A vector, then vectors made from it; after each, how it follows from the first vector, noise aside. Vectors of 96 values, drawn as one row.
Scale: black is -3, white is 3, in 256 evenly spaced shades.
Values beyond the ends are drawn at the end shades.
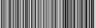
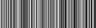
sign-scrambled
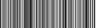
sign-scrambled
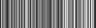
negated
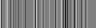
partly zeroed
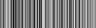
wrapped around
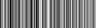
wrapped around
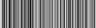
reversed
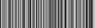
sign-scrambled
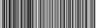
reversed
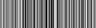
wrapped around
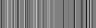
partly zeroed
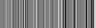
partly zeroed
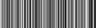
sign-scrambled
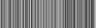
shrunk
